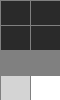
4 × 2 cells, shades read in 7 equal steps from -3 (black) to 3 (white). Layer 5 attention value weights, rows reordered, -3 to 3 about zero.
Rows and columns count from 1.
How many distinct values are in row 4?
2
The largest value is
3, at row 4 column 2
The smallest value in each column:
-2 -2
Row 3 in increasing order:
0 0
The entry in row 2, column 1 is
-2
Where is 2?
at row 4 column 1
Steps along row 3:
same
